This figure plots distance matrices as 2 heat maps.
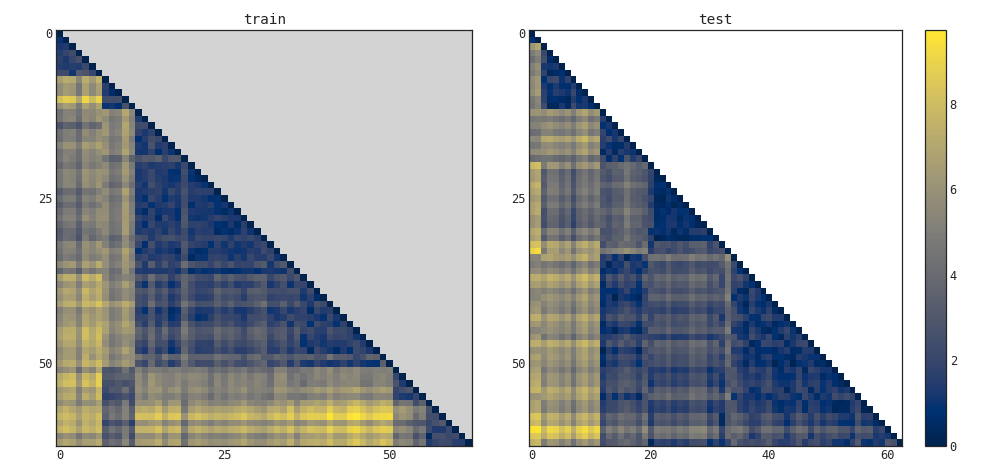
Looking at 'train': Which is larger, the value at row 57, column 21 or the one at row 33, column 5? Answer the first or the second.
the first
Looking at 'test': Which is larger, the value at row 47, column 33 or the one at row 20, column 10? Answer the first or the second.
the second
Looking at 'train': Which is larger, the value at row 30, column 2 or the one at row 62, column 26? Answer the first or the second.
the second
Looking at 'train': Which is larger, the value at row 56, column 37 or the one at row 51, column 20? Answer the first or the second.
the first
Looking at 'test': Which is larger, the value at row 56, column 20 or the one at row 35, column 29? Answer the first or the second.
the second
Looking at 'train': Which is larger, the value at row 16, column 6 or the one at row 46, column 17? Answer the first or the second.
the first
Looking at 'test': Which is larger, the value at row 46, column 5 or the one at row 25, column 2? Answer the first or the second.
the first
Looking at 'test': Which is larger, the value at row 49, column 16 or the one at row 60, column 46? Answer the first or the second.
the second
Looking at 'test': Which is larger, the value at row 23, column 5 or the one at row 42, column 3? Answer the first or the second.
the second
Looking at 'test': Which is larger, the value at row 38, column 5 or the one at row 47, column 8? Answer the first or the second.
the second
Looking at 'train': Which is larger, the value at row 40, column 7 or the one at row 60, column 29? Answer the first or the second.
the second
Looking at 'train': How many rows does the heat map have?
63
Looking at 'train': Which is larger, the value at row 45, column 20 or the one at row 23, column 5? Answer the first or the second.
the second
